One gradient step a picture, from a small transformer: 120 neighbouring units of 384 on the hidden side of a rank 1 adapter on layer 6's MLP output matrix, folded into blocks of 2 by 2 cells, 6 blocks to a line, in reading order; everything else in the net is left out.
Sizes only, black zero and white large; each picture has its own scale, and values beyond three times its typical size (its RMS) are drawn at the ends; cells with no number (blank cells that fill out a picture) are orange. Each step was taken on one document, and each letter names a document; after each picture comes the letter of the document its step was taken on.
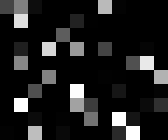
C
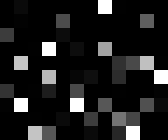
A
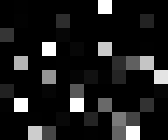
A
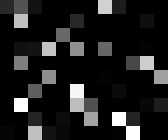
C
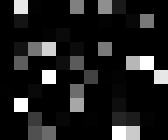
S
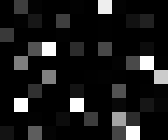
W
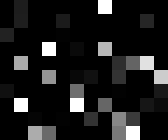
A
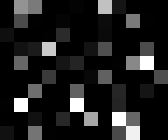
W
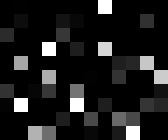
A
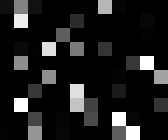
C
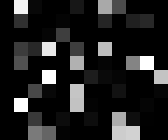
S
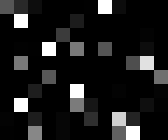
C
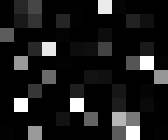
W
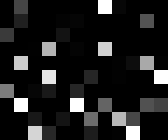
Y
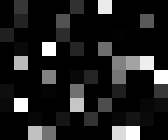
A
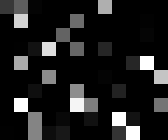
C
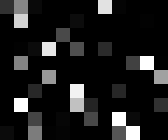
C
